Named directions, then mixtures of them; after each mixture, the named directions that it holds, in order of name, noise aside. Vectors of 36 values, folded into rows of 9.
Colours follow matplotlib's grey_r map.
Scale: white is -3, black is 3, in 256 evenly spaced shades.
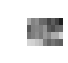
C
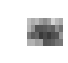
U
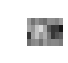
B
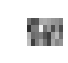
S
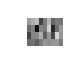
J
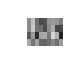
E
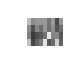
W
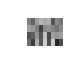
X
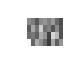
C, E, S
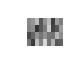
J, X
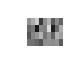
J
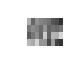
C, X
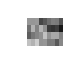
B, C, E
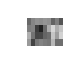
B, X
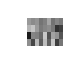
B, E, X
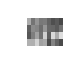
C, X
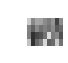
W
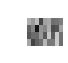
J, W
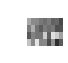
C, E, X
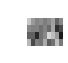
E, W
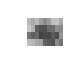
U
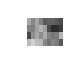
B, C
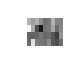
S, U
